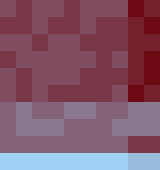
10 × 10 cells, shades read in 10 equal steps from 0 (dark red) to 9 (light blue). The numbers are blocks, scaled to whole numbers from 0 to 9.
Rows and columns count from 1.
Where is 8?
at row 10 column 9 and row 10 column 10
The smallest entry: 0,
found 5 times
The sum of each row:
23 19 22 23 21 20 45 46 36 88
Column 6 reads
3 3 2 3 2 2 5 4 4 9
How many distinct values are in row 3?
3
